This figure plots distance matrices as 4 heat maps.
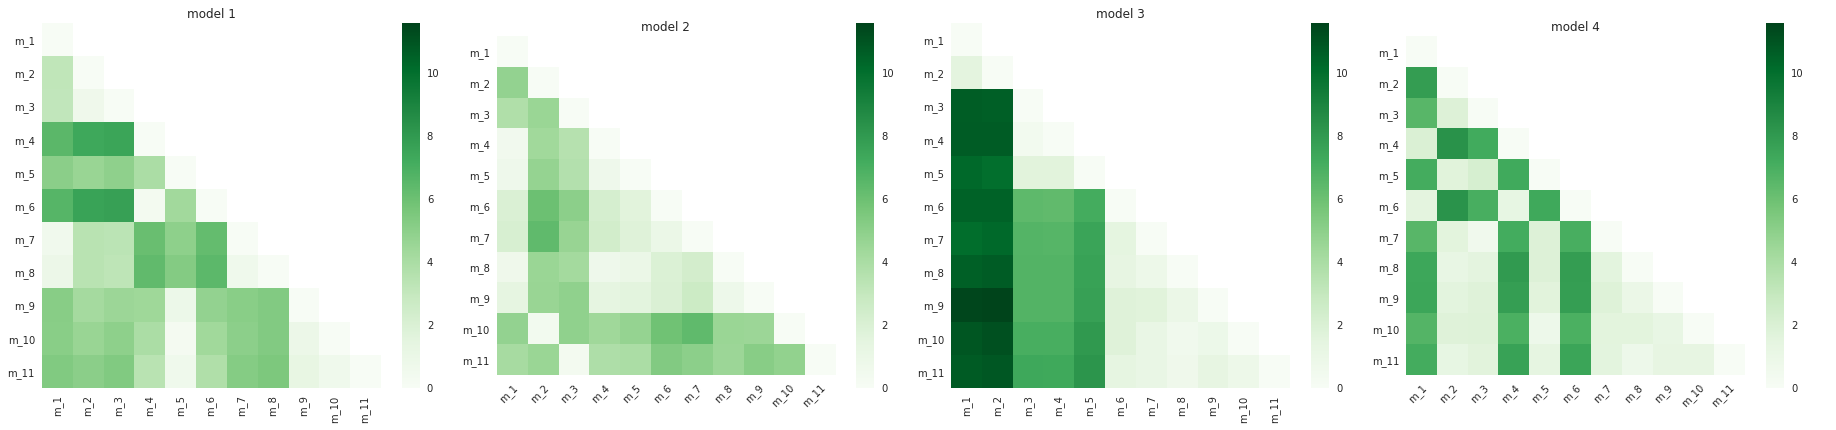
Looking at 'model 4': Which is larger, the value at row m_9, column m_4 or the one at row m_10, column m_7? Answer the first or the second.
the first
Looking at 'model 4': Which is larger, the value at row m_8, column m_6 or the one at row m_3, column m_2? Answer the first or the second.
the first
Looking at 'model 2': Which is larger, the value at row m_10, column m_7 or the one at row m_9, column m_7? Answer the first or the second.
the first
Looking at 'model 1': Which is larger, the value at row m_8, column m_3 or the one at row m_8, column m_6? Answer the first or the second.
the second
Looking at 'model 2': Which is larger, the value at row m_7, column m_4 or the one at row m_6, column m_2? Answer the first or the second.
the second
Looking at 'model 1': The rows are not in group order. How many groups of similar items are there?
4
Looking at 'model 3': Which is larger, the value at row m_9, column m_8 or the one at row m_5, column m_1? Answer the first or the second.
the second
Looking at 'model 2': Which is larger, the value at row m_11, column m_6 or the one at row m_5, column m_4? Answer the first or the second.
the first
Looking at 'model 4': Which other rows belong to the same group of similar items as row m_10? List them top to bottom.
m_2, m_3, m_5, m_7, m_8, m_9, m_11
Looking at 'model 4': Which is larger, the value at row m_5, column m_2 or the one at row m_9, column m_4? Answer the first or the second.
the second
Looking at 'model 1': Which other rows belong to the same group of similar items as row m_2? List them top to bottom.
m_3
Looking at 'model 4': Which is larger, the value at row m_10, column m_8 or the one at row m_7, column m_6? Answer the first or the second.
the second
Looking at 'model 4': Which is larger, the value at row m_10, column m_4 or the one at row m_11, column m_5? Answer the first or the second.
the first
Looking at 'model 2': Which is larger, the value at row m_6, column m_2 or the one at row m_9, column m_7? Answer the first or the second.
the first
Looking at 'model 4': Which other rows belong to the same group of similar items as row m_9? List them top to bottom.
m_2, m_3, m_5, m_7, m_8, m_10, m_11
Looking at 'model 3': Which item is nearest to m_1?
m_2
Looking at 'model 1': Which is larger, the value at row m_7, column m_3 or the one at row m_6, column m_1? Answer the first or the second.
the second
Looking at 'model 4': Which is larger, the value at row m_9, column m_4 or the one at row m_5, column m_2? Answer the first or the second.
the first
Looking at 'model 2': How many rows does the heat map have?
11
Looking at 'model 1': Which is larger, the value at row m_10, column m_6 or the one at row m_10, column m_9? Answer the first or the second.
the first
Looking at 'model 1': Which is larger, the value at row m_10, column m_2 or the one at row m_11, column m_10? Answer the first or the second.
the first
